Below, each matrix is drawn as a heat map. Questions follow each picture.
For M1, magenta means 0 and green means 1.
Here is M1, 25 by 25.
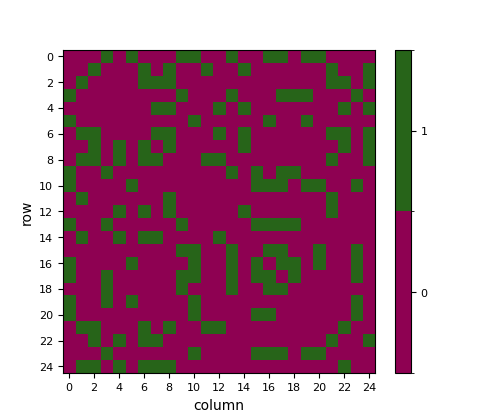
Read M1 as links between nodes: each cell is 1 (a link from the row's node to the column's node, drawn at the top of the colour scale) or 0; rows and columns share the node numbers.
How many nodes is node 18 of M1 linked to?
5
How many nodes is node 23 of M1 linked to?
7
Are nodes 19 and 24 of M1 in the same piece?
no
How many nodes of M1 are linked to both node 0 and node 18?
5
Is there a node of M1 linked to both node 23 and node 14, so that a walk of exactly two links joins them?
no
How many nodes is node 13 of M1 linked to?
7
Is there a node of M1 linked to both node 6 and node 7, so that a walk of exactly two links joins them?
yes
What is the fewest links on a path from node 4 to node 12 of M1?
1
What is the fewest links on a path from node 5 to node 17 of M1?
2
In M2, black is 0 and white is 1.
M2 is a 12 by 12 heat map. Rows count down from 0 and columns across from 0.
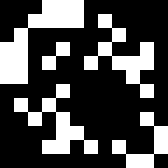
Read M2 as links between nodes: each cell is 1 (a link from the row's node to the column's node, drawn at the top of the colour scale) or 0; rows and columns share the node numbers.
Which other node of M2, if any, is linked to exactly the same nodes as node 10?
none
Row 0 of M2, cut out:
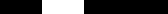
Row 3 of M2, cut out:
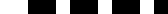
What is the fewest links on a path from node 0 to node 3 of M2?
1
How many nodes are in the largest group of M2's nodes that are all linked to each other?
3
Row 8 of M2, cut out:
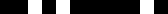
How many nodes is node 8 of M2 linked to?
3
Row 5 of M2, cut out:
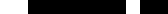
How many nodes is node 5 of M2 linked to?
3
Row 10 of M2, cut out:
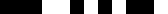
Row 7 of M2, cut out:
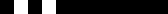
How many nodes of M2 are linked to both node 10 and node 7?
1
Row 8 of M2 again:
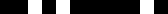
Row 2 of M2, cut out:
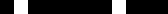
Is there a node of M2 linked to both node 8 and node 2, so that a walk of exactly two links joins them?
no
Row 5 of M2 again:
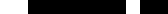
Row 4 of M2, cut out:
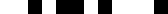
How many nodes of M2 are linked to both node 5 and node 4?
3
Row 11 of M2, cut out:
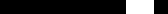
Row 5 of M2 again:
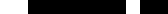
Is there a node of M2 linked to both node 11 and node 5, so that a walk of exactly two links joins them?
yes
